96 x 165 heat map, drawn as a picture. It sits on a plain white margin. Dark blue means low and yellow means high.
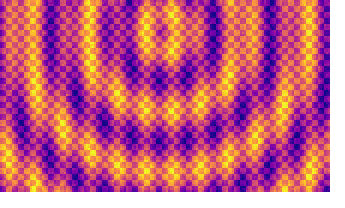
Slope: none. Seam: none. Rings: centred on the top middle. Stripes: upright, repeating 12 times. Average level on the scale: 50%.
